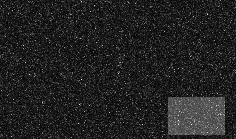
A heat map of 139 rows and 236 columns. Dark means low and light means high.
Mirror symmetry: none. Histogram: skewed, a long tail of high values. Odd patch: higher, in the bottom right. Ninth with the highest average: bottom right.
